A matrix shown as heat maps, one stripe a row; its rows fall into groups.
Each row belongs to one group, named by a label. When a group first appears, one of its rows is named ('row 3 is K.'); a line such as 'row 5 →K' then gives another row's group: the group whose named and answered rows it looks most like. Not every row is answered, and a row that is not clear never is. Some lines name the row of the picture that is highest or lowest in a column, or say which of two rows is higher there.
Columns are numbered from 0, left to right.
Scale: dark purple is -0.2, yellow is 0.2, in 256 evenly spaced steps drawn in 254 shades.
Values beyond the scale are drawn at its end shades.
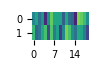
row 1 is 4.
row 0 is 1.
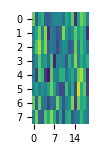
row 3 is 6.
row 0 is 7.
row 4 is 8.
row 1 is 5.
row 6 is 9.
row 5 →1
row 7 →1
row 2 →5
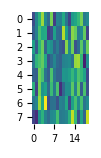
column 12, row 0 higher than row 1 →No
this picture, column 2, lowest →7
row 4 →8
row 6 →5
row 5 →9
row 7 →6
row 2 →7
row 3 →5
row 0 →8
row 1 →5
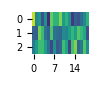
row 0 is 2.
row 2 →5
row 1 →8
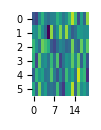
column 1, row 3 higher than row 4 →No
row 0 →6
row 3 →9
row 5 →9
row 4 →1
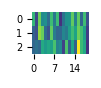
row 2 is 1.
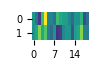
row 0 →4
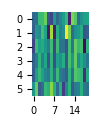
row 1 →4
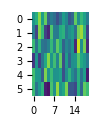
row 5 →2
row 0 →5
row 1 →8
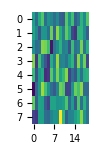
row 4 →2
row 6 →2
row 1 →4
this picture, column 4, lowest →4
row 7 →8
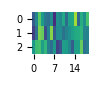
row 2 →5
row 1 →8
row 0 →6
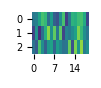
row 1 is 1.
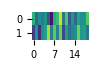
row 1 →1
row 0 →2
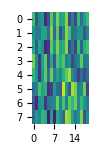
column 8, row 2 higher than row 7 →Yes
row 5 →5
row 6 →6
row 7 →4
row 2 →2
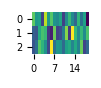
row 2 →8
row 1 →5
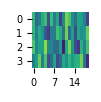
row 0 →4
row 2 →7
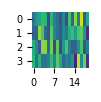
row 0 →6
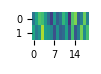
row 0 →5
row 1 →7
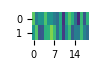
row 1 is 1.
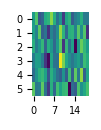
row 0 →1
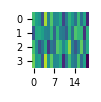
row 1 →6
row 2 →4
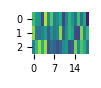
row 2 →5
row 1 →7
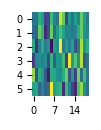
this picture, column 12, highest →3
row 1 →8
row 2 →7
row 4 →2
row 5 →1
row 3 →6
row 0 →8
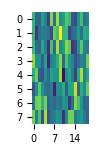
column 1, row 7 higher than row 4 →No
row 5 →6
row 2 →4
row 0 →4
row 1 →2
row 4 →1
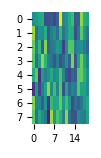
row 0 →7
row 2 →9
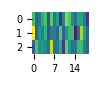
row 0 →4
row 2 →1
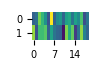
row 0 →8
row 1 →7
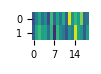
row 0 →6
